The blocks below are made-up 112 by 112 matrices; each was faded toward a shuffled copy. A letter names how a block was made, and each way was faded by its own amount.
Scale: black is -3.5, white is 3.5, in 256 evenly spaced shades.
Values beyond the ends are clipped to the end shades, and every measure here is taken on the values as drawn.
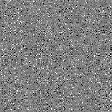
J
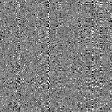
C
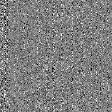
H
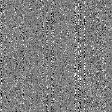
H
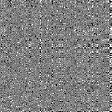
C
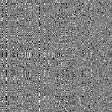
C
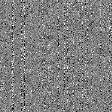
H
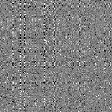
C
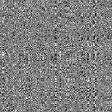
C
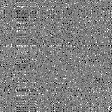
J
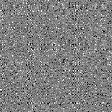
J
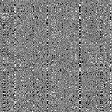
C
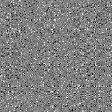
J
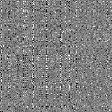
C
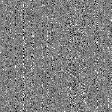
H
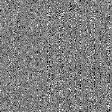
H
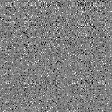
J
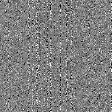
H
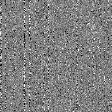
H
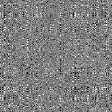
C
